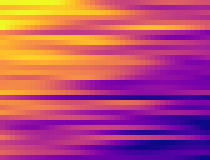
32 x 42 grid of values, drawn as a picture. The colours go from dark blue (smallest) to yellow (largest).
Ninth with the highest average: top left. Ninth with the lowest average: bottom right. Mirror symmetry: none. Slope: up to the top left. Grain: streaks across.
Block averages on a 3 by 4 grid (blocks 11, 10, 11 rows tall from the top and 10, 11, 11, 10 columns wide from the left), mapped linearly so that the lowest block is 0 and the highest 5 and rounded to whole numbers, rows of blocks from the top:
5 4 3 2
4 3 2 1
2 2 1 0
